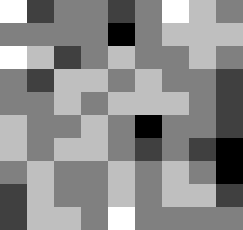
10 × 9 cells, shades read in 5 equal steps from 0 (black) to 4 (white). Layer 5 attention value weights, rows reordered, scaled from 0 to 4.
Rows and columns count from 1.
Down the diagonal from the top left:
4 2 1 3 3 0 2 2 1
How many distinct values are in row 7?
4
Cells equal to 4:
4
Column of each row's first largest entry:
1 7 1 3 3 1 1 2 2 5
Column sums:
24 22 23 23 23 19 26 23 13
